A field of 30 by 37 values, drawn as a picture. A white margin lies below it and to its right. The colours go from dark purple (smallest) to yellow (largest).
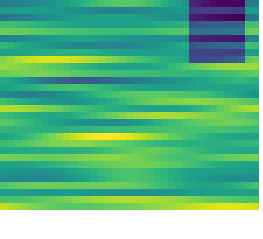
Grain: streaks across. Ninth with the lowest average: top right. Histogram: skewed, a long tail of low values. Odd patch: lower, in the top right.
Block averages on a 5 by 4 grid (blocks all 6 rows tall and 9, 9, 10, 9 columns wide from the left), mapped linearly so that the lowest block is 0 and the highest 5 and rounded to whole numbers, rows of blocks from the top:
3330 / 4333 / 4444 / 4554 / 4444
